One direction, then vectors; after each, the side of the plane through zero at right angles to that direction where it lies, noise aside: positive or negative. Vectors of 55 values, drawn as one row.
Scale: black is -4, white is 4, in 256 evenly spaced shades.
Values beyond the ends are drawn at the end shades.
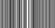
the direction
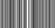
positive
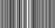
positive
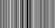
negative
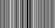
negative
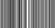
positive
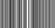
positive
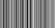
negative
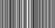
positive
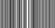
positive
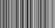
negative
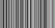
negative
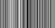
negative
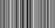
negative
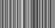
positive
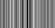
negative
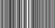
positive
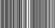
positive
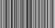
negative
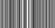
positive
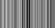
negative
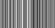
positive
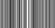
positive
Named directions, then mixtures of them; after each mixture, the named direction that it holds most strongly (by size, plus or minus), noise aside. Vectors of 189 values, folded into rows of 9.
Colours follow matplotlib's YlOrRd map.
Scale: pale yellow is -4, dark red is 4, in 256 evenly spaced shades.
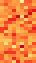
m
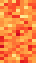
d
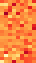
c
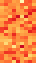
m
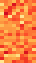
c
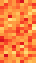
m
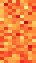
d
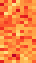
d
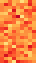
m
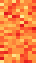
d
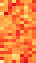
d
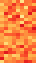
m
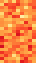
d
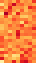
c
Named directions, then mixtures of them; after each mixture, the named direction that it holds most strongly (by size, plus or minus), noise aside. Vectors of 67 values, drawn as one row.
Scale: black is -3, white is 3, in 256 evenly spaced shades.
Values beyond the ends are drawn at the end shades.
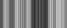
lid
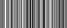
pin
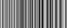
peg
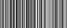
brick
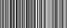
brick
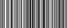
pin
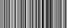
brick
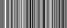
pin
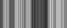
lid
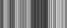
lid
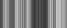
lid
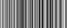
peg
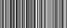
brick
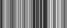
lid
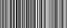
brick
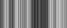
lid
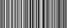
pin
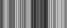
lid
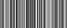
brick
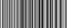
peg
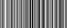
pin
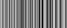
peg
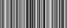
pin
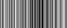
peg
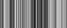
lid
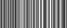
peg
